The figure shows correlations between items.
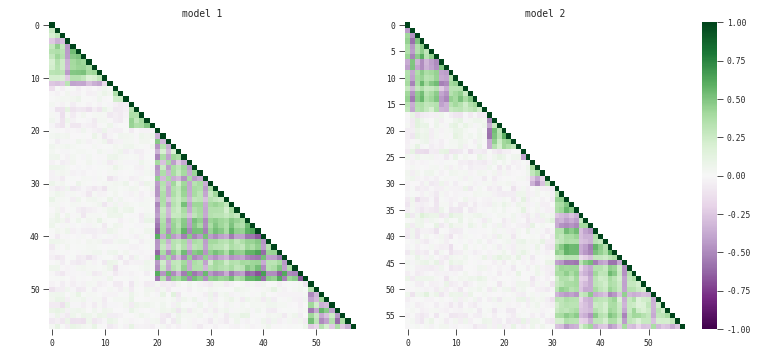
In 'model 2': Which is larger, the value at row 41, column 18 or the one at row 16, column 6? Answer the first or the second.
the second
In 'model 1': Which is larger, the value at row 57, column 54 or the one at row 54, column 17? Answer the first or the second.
the first
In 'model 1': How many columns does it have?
58
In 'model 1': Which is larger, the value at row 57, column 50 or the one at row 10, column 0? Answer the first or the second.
the second
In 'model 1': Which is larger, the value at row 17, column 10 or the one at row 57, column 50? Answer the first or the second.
the first
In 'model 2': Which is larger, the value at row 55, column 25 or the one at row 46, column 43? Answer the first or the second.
the second
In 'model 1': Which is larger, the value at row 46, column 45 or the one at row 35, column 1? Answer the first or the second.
the first
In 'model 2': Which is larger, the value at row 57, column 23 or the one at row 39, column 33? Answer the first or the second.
the second
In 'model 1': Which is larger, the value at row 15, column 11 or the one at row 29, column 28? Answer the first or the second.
the first
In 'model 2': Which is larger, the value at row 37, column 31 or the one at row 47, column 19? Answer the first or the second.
the second
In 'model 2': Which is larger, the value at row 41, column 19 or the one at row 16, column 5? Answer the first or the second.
the second
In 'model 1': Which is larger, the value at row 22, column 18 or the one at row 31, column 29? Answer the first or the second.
the first
